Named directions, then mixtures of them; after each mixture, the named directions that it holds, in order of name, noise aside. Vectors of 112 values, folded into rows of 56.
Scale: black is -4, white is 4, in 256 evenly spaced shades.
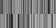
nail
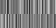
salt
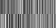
nail, salt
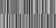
salt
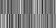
nail, salt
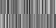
salt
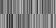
nail, salt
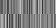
nail, salt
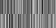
nail, salt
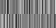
salt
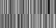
nail, salt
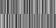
salt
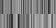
nail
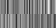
nail, salt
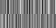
salt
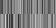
nail, salt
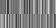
salt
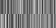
nail, salt
